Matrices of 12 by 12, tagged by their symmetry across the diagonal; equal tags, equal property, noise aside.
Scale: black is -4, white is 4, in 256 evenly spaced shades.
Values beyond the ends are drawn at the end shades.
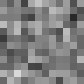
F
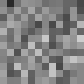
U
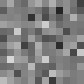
F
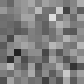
F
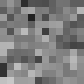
U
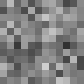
F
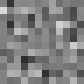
F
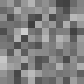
F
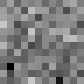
U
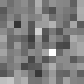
U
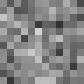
U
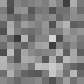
U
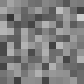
U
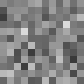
U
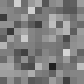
F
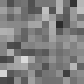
F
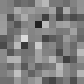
F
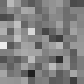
U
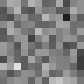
F
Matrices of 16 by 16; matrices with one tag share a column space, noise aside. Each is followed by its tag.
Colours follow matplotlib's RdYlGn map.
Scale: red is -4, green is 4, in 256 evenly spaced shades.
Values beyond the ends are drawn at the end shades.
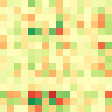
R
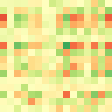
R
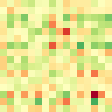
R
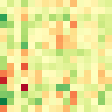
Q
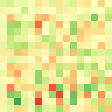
Q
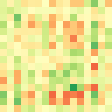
Q
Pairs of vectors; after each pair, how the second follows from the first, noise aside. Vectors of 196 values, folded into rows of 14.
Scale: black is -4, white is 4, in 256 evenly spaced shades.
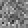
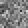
wrapped around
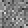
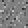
partly zeroed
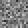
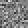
wrapped around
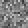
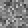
wrapped around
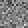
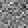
wrapped around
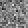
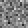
wrapped around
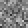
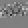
partly zeroed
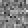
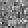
wrapped around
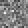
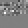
partly zeroed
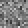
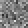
wrapped around
